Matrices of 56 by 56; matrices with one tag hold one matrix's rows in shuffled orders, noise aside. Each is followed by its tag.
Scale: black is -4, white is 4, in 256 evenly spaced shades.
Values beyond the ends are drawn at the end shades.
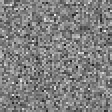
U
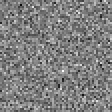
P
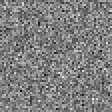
P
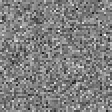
U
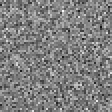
P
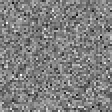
U
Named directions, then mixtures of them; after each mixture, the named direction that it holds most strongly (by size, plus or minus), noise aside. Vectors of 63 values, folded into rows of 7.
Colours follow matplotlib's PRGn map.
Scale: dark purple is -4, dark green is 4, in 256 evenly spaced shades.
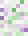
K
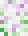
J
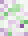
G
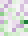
J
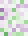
K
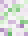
G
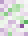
G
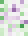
G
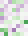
J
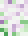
J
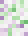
G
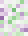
K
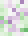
K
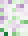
J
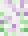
J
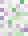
K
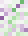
K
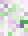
G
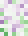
J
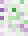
K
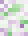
G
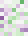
K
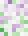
J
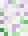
J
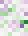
G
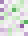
G
